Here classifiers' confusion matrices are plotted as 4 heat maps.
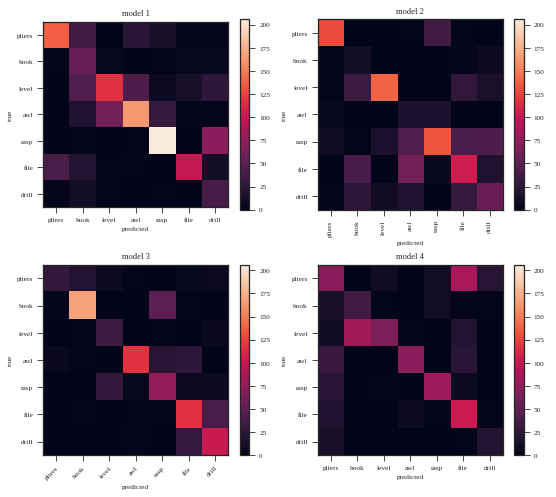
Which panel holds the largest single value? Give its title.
model 1
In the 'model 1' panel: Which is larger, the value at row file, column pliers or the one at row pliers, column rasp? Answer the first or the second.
the first
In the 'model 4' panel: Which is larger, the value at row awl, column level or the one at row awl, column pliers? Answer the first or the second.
the second
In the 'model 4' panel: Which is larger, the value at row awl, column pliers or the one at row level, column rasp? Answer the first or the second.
the first
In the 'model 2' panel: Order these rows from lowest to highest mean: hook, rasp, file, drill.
hook, drill, file, rasp
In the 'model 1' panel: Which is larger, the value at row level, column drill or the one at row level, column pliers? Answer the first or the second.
the first
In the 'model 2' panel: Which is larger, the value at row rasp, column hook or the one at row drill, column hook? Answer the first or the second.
the second
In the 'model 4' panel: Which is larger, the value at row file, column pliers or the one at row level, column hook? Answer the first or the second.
the second
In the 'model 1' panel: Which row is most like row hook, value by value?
drill
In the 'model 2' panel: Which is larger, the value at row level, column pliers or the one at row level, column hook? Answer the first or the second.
the second
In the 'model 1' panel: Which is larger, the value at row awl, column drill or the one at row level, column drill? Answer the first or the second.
the second
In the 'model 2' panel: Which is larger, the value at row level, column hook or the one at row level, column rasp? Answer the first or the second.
the first
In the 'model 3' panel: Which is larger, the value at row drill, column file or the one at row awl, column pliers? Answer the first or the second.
the first
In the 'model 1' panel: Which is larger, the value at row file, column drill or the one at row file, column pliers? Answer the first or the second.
the second
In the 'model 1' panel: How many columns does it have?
7
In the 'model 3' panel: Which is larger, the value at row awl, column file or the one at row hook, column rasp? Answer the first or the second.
the second
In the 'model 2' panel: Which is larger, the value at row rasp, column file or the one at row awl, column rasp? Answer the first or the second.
the first
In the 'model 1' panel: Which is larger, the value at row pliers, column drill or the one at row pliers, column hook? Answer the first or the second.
the second
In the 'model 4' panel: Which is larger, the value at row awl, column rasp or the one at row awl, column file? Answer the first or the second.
the second
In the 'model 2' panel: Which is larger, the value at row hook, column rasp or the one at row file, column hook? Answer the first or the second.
the second
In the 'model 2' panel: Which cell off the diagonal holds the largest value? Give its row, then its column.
file, awl
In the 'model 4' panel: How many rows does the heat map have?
7
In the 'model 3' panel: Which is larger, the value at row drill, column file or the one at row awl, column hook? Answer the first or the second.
the first
